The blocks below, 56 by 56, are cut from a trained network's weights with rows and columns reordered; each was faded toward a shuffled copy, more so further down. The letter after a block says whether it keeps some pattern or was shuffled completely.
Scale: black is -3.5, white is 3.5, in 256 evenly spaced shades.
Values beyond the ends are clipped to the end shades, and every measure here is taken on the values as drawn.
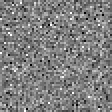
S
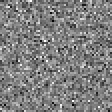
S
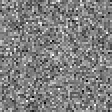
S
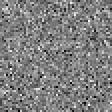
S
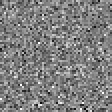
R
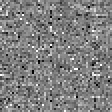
R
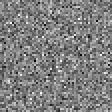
R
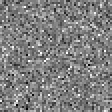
S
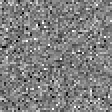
S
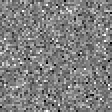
S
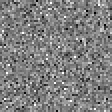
S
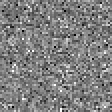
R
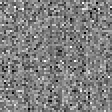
R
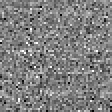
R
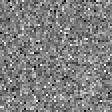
S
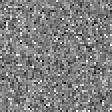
S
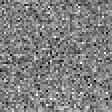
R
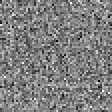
S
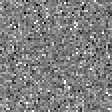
S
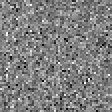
S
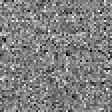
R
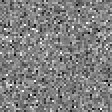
S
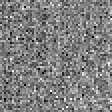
R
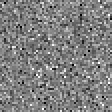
S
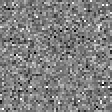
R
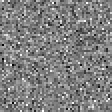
S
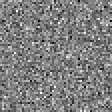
S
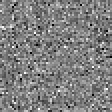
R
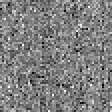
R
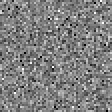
S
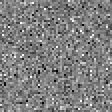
S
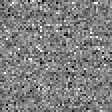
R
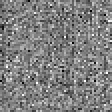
R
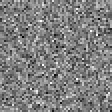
S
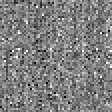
R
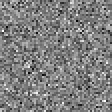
R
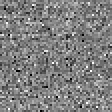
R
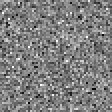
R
